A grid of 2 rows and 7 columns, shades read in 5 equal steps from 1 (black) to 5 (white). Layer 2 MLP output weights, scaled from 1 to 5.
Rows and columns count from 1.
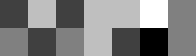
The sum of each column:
5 6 5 8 6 6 6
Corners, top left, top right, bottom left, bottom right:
2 3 3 3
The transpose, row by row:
2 3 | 4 2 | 2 3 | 4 4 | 4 2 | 5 1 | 3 3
